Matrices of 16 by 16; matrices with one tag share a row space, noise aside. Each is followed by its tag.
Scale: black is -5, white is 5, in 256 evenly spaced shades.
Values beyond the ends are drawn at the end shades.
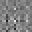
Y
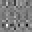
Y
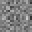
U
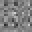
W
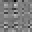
W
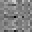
W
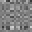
U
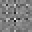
Y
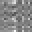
W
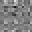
W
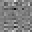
W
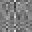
Y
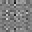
Y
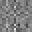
Y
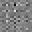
Y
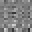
W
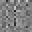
Y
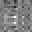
W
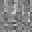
W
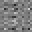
W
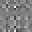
Y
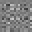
U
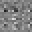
W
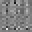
Y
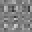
W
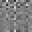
Y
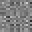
U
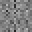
Y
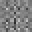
Y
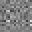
U
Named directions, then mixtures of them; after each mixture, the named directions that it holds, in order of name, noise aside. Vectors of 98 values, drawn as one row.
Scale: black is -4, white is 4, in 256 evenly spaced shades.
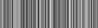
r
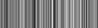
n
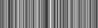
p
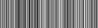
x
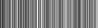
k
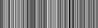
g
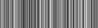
r, x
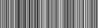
x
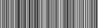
x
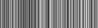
k, r, x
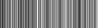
k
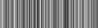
k, r, x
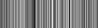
g, n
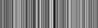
n, p, r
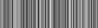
r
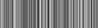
r, x
